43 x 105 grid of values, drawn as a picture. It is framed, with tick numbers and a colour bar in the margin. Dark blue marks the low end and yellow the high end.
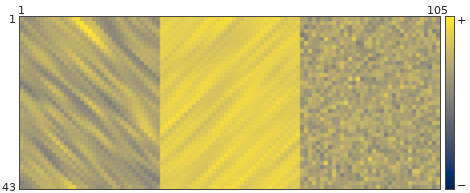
The table splits into one row of 3 panels. Panel 1,1: high, slanting down to the right. Panel 1,2: very high, slanting up to the right, faint in contrast. Panel 1,3: high, fine-grained.
